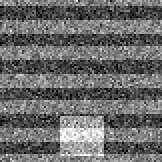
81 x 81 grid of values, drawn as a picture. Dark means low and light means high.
Ninth with the highest average: bottom middle. Odd patch: higher, in the bottom middle. Stripes: horizontal, repeating 6 times.
